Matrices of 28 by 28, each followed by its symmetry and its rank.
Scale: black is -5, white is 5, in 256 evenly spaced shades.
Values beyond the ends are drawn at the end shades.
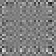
antisymmetric, rank two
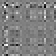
antisymmetric, rank two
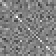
symmetric, rank five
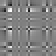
symmetric, rank one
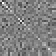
symmetric, rank five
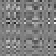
neither, rank two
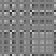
symmetric, rank one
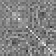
symmetric, rank five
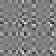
antisymmetric, rank two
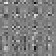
neither, rank three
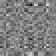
neither, rank three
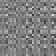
neither, rank two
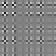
symmetric, rank one
